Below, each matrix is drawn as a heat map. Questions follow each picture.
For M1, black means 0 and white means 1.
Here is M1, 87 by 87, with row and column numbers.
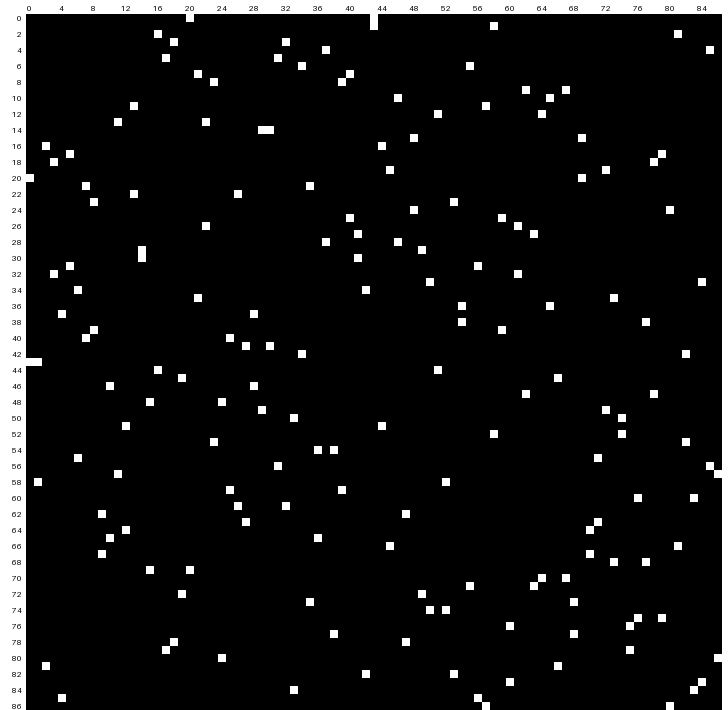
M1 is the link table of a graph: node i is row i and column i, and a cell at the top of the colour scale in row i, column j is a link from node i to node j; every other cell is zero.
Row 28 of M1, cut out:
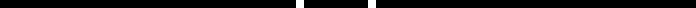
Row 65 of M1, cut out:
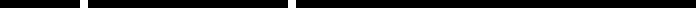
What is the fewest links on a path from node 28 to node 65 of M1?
3
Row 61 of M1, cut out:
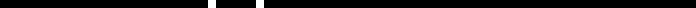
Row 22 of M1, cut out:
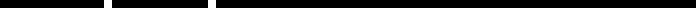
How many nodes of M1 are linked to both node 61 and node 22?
1
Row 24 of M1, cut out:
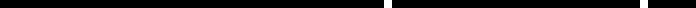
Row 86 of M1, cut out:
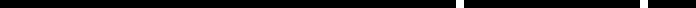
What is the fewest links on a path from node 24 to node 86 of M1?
2
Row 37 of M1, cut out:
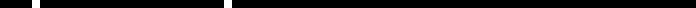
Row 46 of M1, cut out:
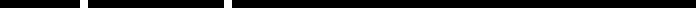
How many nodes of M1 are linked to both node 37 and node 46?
1
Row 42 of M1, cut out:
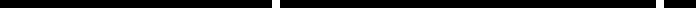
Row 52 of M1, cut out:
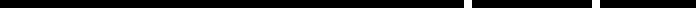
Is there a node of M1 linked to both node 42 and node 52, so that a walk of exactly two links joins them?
no
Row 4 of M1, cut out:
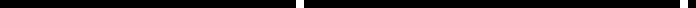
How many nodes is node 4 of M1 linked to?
2
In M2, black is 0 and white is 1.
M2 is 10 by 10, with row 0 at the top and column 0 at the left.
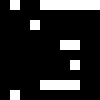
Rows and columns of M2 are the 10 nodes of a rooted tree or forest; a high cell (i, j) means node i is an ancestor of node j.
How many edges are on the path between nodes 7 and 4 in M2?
2
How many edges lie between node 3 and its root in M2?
1
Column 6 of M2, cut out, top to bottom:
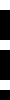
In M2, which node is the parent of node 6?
4
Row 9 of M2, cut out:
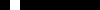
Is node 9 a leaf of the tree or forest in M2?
no
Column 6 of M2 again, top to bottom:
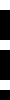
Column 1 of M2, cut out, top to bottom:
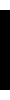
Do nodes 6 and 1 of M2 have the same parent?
no
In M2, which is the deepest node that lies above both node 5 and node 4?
8
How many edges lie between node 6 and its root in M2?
3
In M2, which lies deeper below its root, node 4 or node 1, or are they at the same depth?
the same depth
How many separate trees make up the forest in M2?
2
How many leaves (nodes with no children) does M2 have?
4
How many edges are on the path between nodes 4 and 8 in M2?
1
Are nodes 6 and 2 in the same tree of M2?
no
